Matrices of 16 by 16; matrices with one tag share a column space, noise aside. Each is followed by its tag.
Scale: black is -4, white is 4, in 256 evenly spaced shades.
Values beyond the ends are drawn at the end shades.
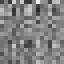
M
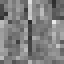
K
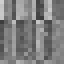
K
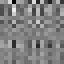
M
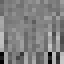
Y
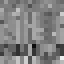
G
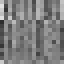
K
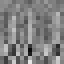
G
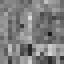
G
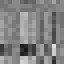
G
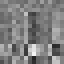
G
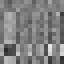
G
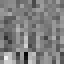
Y
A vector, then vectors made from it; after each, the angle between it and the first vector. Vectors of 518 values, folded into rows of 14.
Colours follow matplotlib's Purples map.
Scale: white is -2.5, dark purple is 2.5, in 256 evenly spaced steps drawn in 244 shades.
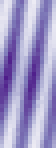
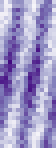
nearly parallel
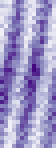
nearly parallel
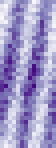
nearly parallel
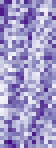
partly opposed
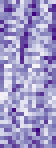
partly opposed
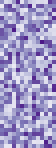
orthogonal
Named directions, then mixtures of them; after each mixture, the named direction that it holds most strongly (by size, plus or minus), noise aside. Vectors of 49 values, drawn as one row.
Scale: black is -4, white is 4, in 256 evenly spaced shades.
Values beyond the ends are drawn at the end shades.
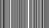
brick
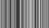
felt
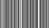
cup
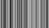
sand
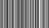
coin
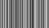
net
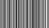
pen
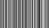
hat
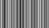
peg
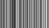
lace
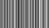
coin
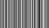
hat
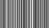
net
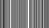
brick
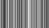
sand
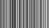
lace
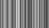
felt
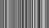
hat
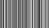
hat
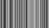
sand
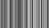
sand
